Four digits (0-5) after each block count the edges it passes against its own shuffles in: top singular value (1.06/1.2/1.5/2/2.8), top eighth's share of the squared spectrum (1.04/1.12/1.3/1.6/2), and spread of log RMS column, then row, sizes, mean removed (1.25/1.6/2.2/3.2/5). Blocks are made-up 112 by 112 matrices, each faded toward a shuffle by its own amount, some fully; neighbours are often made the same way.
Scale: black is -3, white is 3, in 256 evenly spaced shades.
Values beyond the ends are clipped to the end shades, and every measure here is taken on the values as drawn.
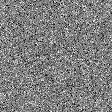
0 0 0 0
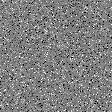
0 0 0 0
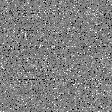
3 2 0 2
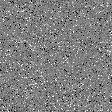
2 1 0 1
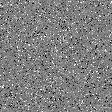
1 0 0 0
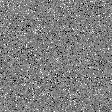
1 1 0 1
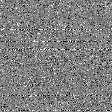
2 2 0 3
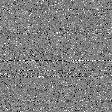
2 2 0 3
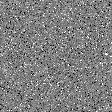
0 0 0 0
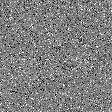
0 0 0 1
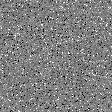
0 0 0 0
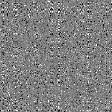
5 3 3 2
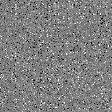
3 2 1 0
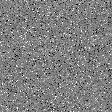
0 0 0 0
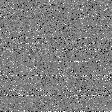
2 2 0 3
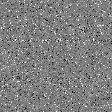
1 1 0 1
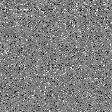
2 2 0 2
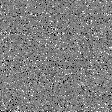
1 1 0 2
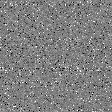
1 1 0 2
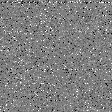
2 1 0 1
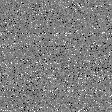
1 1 0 2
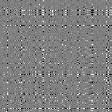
5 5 3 4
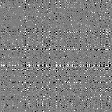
5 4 3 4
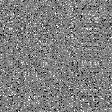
4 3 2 1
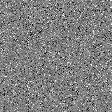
2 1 0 0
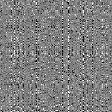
5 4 4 2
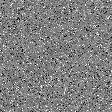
2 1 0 0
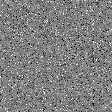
2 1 0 0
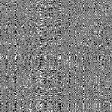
5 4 4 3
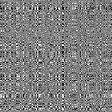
5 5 4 4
